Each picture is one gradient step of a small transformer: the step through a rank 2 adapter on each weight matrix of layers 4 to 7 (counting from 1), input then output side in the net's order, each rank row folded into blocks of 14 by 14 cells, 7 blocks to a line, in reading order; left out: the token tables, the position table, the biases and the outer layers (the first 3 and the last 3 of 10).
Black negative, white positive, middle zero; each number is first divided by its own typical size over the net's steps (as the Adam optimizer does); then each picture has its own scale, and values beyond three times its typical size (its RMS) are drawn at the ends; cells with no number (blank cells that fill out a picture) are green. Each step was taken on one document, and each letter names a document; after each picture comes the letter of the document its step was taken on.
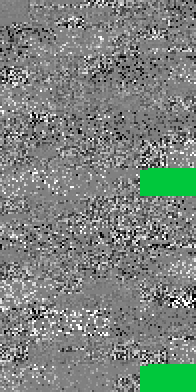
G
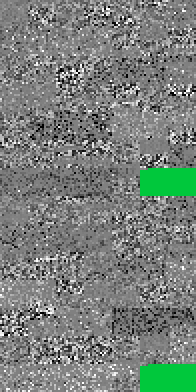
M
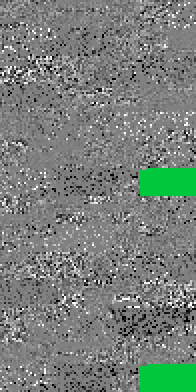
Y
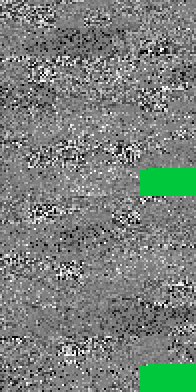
M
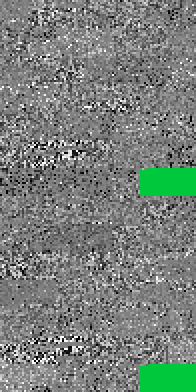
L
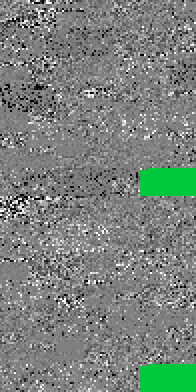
Y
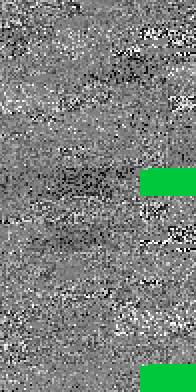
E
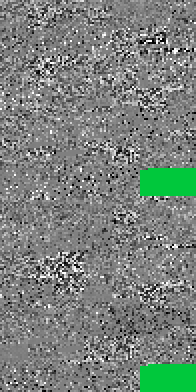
M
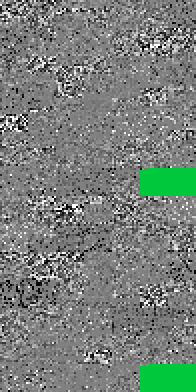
M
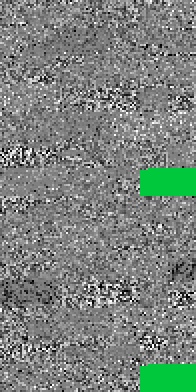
E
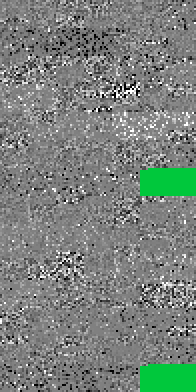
Y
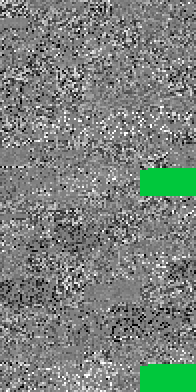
M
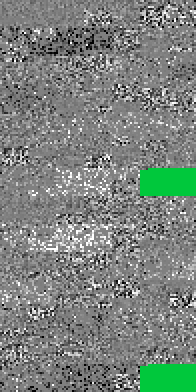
G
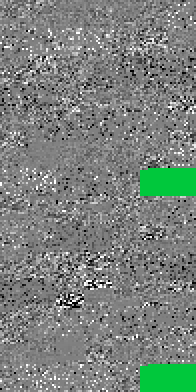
Y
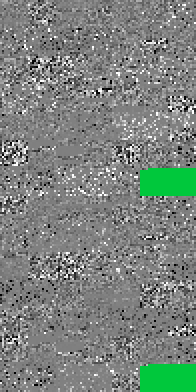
Y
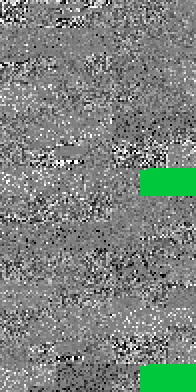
L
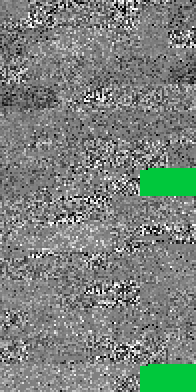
E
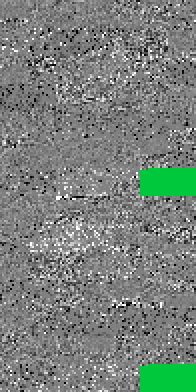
Y
